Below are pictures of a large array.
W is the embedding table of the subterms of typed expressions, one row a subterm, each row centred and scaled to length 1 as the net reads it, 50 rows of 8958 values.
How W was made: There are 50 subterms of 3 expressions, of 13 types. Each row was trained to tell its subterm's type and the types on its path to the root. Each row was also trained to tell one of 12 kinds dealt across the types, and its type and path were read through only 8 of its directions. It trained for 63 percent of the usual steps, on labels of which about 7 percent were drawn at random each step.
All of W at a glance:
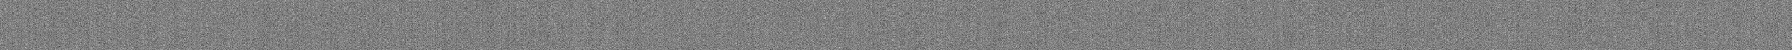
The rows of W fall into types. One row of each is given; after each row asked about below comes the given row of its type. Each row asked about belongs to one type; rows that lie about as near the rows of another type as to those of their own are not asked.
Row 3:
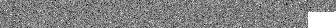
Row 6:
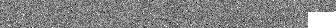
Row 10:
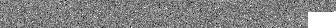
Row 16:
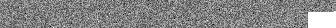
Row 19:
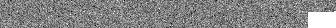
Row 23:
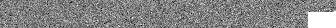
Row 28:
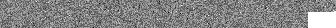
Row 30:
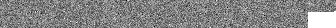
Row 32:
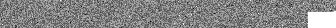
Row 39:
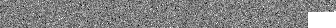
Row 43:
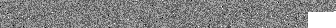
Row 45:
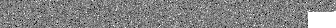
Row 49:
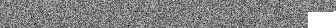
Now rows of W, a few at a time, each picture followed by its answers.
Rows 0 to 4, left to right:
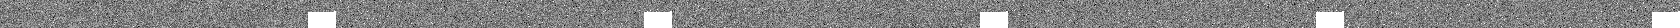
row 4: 32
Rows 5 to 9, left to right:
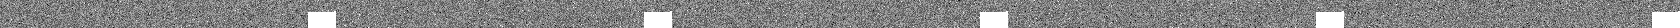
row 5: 39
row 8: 10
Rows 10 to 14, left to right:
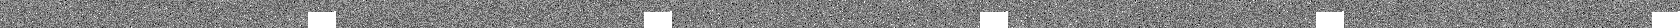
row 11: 32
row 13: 19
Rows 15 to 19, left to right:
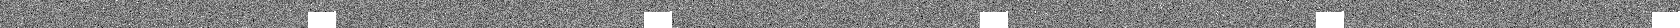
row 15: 28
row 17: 30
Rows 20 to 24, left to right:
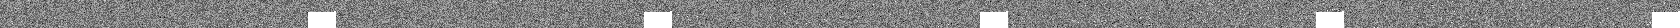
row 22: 39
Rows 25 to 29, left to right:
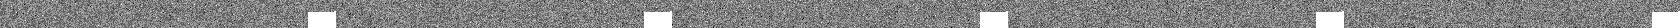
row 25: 32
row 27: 10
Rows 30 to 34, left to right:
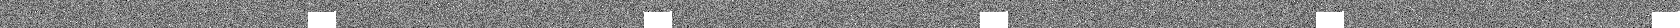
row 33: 39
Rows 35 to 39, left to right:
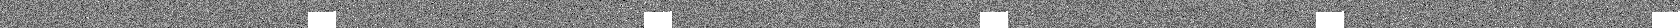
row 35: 6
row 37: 6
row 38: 23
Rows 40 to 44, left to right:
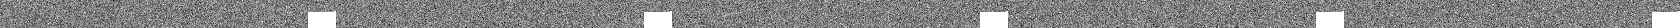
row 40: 32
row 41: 16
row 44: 16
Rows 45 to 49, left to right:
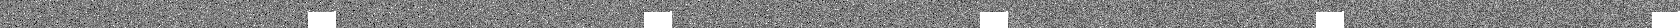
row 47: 10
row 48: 19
